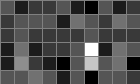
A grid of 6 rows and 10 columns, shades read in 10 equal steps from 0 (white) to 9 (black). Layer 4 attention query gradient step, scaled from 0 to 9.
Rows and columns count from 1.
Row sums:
72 62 68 60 64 65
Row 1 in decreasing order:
9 8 8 8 7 7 7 6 6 6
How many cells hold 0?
1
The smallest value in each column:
6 4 5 6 6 5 0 6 5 6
